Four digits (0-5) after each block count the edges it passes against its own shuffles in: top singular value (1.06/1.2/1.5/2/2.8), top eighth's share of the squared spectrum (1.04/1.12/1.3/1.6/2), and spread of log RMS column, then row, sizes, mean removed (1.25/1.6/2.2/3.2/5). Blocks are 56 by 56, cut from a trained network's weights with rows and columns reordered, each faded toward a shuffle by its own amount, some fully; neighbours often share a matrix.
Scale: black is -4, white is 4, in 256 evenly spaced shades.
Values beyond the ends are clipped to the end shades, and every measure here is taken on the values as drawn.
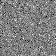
0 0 0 0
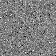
0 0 0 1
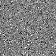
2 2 1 0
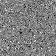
0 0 0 0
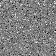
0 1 0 0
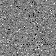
1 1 0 0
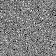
0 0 0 0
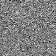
3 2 0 1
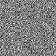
3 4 1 2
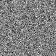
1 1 0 0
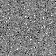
0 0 0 0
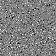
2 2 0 0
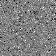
2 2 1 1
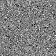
1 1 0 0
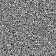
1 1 0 0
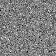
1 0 0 0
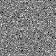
2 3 1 1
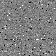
2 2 0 1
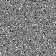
1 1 0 0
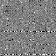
4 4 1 2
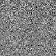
3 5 2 3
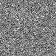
0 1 0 0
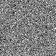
1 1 0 0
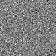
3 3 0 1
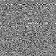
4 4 0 2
